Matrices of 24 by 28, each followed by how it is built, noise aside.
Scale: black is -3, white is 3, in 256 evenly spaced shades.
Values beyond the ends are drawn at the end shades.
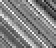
Toeplitz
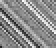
Toeplitz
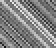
Toeplitz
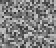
noise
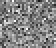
noise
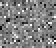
noise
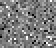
noise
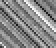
Toeplitz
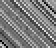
Toeplitz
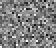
noise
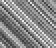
Toeplitz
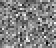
noise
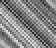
Toeplitz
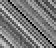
Toeplitz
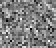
noise
